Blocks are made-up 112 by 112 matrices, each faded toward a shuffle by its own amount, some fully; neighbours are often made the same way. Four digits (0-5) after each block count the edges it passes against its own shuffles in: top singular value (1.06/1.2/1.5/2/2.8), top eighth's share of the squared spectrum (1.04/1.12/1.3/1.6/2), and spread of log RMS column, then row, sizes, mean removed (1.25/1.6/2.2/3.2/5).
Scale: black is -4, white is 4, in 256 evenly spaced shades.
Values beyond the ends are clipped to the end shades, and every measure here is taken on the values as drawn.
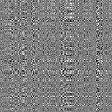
5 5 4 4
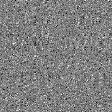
3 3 2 1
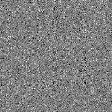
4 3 2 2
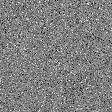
0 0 0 0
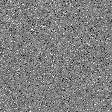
0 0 0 0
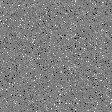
1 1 0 0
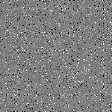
3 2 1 1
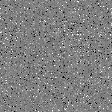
3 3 2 1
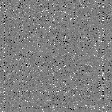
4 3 2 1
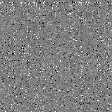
3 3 2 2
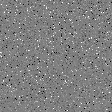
1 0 0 0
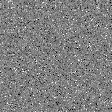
2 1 0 0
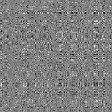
5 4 3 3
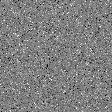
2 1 0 0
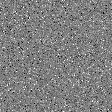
0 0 0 0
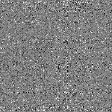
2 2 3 3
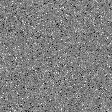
0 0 0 0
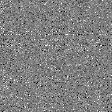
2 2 2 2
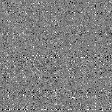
2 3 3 3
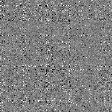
2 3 3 3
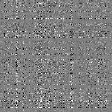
2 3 4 4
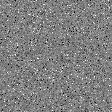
0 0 1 0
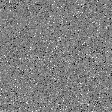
1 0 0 1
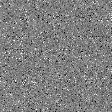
1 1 1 2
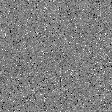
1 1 1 0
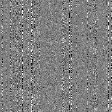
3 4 4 0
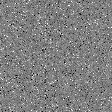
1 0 0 0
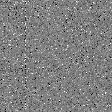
3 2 1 0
